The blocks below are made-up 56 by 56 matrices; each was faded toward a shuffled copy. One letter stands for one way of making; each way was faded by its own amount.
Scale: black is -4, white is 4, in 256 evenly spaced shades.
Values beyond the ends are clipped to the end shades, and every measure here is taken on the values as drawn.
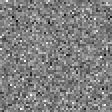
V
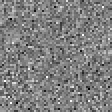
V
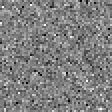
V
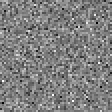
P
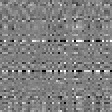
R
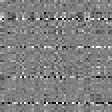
R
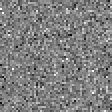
V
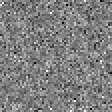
V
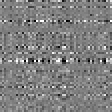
R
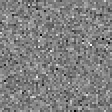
V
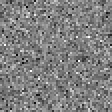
V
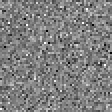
V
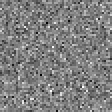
V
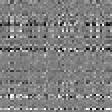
R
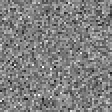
P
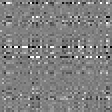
R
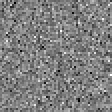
V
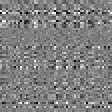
R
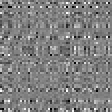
R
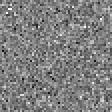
P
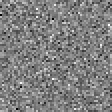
P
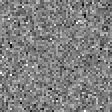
P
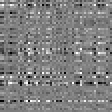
R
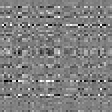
R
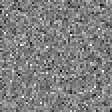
V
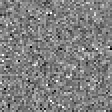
V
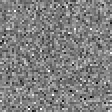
P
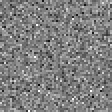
P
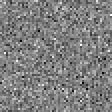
V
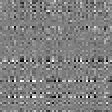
R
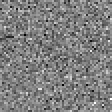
P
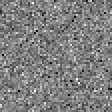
V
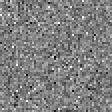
V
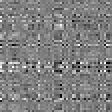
R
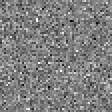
P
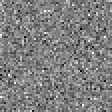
V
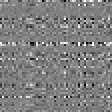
R
